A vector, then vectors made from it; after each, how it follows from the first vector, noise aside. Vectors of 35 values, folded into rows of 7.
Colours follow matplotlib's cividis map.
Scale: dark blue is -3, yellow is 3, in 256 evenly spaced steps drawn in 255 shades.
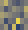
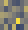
copied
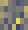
copied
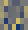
copied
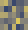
copied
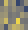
sign-scrambled
